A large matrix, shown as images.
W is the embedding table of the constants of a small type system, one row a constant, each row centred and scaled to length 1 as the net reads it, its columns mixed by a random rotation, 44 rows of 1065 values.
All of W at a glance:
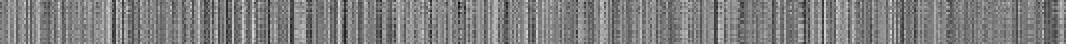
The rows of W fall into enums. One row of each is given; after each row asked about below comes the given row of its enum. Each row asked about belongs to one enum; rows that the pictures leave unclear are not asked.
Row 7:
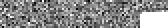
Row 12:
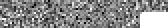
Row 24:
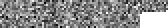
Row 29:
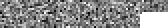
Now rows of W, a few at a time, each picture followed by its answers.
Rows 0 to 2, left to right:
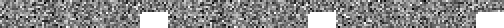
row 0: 24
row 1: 24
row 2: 7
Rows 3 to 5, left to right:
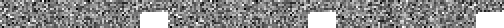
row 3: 7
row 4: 7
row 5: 24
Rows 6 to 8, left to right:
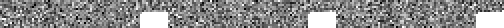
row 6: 12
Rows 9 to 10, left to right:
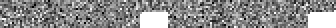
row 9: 12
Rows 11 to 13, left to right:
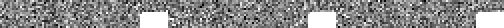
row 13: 7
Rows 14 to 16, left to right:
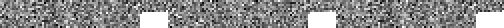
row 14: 24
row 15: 7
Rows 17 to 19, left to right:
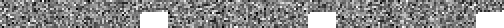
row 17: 7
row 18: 29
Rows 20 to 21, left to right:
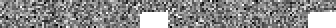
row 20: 24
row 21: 7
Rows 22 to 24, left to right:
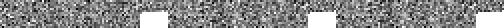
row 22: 7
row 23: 24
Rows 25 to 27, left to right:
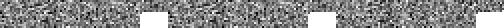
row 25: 29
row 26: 29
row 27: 24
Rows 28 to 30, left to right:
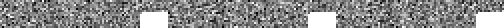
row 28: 7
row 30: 24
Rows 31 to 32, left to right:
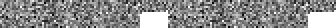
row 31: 24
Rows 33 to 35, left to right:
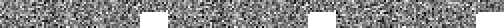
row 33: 24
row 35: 29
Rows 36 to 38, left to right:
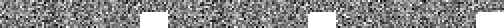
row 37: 24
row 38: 7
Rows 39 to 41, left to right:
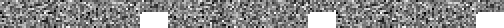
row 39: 29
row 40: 24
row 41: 29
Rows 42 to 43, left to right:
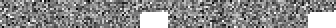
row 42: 7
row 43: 24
